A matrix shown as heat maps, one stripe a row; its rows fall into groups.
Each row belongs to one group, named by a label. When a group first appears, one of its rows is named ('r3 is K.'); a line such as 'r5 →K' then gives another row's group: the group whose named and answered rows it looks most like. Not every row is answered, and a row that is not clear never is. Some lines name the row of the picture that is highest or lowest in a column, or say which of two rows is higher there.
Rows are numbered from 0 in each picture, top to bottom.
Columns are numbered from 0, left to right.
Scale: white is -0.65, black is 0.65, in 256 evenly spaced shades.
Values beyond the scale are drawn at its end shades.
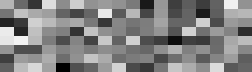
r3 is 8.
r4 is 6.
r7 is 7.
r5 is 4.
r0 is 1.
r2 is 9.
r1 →6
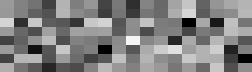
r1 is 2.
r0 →2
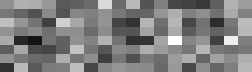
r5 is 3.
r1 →4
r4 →4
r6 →2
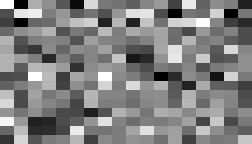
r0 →8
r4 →8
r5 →4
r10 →8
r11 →8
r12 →7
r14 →3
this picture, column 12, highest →1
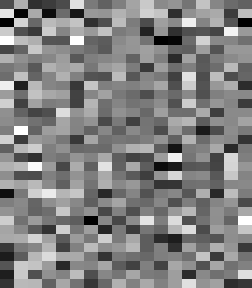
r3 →1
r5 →9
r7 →1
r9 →8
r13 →2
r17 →4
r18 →6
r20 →6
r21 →9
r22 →1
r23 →2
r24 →7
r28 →9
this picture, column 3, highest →1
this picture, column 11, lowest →1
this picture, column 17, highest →2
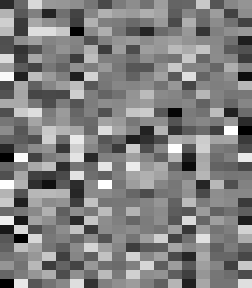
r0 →9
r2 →8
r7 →4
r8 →8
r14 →1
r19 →3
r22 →8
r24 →8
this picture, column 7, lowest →20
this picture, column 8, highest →16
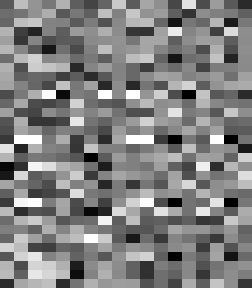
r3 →4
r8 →7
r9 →2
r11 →3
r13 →3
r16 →8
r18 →9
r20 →2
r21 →3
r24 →6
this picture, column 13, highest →10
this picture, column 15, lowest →15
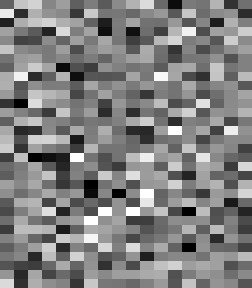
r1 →8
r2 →9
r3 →2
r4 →4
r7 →7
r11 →9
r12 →2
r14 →4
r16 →8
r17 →3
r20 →7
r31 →8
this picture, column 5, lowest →17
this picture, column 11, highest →3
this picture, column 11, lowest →8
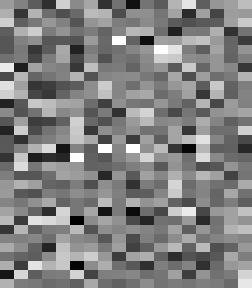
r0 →2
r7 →8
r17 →3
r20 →7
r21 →4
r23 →2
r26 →2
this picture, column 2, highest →17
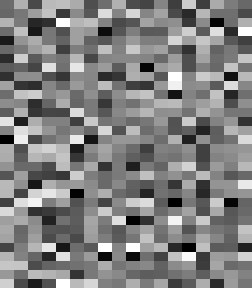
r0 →1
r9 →4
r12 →3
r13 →8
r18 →2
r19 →3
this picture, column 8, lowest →24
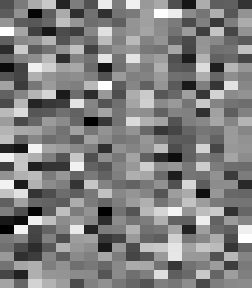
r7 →9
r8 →9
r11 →3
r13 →7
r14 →6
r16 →9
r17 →6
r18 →3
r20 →8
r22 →3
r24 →9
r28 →4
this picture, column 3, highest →3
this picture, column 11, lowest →1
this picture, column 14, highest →21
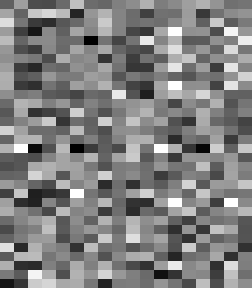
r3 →4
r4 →7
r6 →2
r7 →4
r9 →4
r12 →3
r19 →6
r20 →2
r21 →3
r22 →4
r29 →4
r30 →6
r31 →9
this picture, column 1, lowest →16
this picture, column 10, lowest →4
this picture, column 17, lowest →4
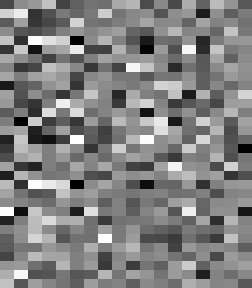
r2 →3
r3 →4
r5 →1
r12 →1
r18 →4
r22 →2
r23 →8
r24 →9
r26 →6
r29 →2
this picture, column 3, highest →15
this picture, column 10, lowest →15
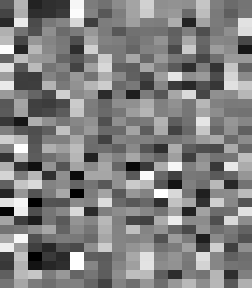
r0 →3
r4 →8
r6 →6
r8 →4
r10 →2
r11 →3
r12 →3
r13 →9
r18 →4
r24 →4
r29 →3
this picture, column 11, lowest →21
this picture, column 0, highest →23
